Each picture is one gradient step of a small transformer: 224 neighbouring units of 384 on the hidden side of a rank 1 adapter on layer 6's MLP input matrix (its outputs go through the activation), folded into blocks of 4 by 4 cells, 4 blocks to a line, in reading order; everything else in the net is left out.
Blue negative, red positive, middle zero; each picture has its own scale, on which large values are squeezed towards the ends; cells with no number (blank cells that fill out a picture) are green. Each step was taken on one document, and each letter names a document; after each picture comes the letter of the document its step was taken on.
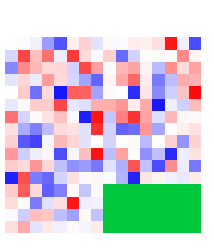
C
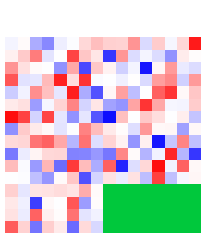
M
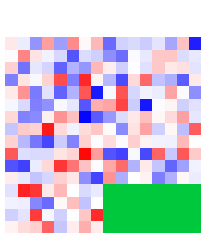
M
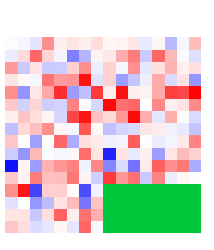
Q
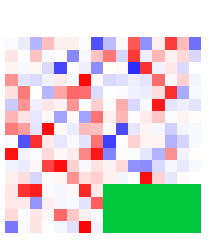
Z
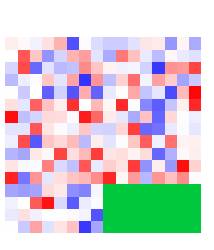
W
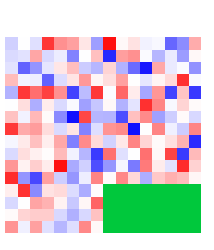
Q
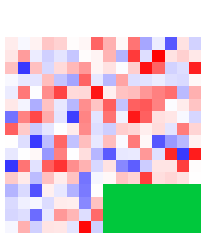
Q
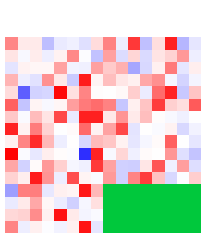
Z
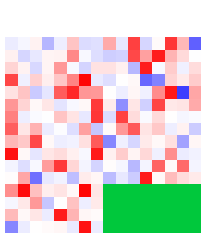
Z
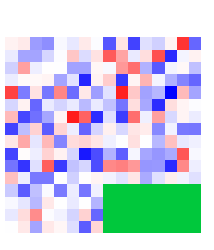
M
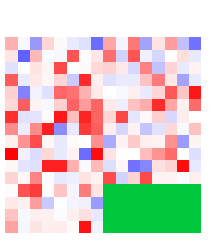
Z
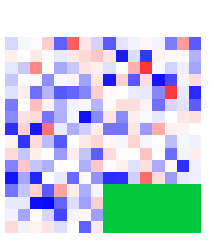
C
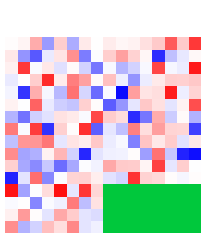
M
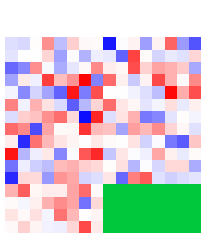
W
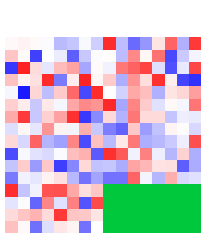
Q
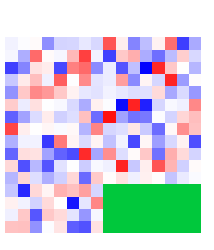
M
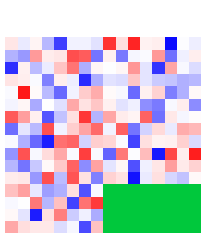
W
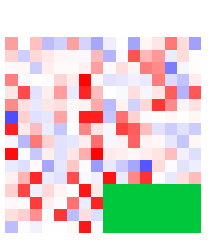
Z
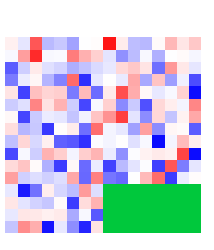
M
